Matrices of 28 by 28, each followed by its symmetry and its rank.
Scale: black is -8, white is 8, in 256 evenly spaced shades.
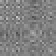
symmetric, rank three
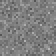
symmetric, full rank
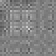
symmetric, rank three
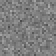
symmetric, full rank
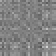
symmetric, rank three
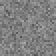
neither, full rank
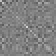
symmetric, rank five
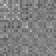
symmetric, rank three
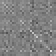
symmetric, rank five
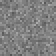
neither, full rank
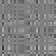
neither, rank two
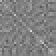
symmetric, rank five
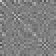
symmetric, rank five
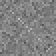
symmetric, full rank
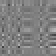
neither, rank two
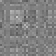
symmetric, rank three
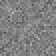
symmetric, full rank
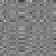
neither, rank two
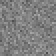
neither, full rank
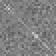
symmetric, rank five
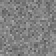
neither, full rank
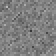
symmetric, full rank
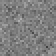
symmetric, full rank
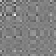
symmetric, rank three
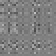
neither, rank two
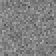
neither, full rank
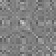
symmetric, rank five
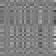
neither, rank two
